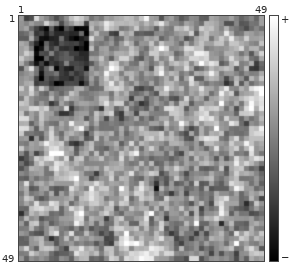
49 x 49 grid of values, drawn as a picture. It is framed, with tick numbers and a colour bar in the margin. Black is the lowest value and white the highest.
Ninth with the lowest average: top left. Stripes: none. Odd patch: lower, in the top left. Average level on the scale: 60%. Mirror symmetry: none.
